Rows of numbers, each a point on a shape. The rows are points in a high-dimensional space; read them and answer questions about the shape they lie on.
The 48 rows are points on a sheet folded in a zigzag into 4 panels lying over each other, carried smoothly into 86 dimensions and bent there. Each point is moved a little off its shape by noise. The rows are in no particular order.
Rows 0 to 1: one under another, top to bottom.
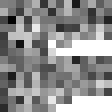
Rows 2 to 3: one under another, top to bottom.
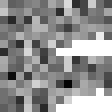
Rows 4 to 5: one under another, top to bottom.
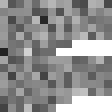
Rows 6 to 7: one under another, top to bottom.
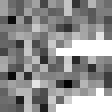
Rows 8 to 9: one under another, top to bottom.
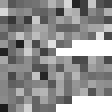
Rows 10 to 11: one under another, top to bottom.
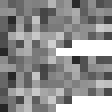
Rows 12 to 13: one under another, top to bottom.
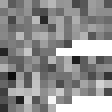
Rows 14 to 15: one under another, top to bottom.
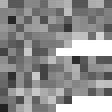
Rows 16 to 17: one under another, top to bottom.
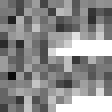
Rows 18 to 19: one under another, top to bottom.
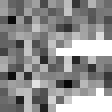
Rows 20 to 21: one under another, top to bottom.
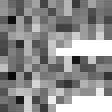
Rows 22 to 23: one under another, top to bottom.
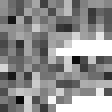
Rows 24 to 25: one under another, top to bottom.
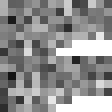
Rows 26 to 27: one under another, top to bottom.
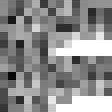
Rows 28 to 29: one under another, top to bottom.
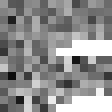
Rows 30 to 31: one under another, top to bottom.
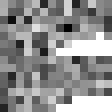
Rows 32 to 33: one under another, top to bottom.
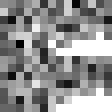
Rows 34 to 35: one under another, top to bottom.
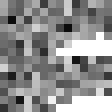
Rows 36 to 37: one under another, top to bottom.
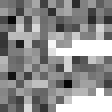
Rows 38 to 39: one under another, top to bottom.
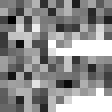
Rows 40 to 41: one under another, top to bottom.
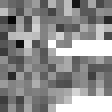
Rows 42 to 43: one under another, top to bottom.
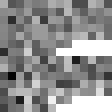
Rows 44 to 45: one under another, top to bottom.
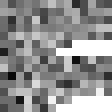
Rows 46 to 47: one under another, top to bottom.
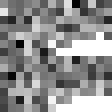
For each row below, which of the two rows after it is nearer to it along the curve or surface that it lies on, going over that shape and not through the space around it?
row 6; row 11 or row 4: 4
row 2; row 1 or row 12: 12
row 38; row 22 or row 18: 18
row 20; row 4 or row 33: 33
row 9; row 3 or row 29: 29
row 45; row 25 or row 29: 29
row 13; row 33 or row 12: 12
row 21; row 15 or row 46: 46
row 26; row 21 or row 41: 41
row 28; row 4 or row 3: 4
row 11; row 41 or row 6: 6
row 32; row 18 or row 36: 36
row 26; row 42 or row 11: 42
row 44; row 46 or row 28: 46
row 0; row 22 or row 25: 25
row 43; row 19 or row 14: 19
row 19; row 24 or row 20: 20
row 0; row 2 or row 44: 2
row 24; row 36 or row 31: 36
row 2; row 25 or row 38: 38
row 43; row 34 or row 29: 29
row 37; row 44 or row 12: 12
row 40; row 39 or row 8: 8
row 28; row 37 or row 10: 37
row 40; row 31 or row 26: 31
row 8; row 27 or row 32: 32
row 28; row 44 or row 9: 9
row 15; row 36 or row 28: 36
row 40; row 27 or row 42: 27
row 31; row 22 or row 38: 38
